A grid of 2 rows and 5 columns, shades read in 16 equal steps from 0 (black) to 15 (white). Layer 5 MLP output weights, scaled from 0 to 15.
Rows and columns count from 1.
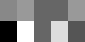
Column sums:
8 24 12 19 14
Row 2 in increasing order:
0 5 6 13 15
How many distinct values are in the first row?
3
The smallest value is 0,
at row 2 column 1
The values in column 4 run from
6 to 13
